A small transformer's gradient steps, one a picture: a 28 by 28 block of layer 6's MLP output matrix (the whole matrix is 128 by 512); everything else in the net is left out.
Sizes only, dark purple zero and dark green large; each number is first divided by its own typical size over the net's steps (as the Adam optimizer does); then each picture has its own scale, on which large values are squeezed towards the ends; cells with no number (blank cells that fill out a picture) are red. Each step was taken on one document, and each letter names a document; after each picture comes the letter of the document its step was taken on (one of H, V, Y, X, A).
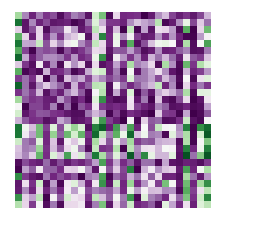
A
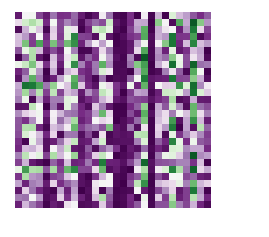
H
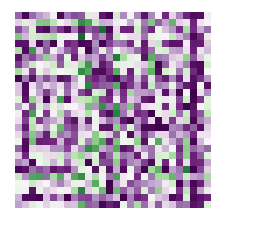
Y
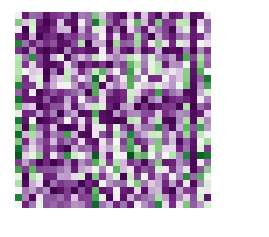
A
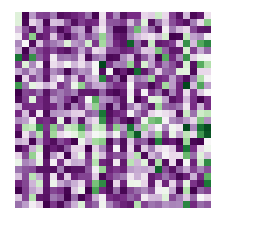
A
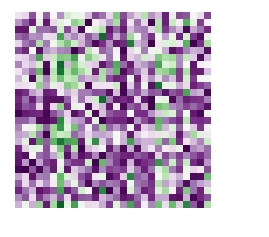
Y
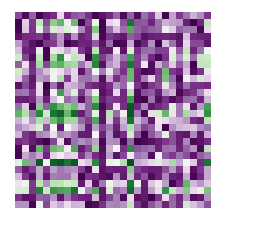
Y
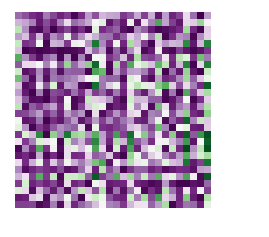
A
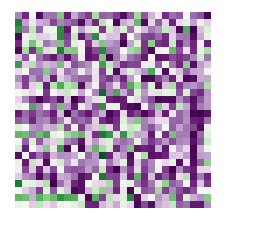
Y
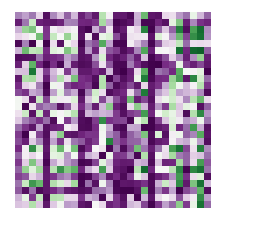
H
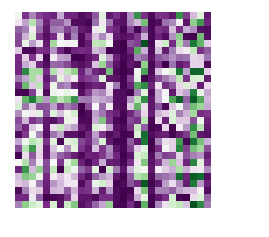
H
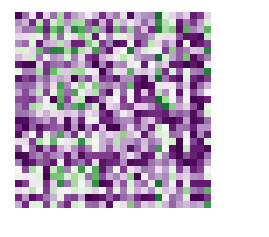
Y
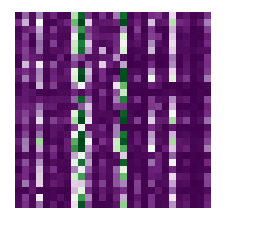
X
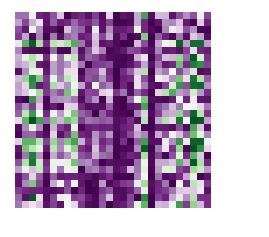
H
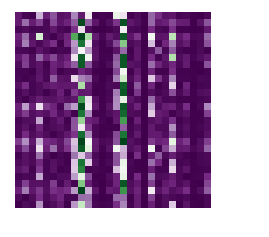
X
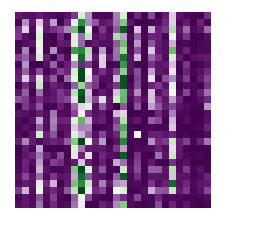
X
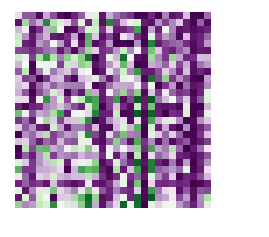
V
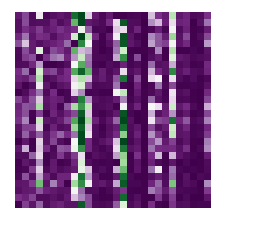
X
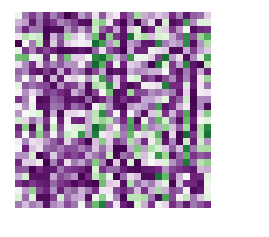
A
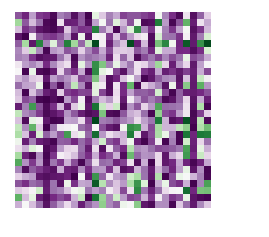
A
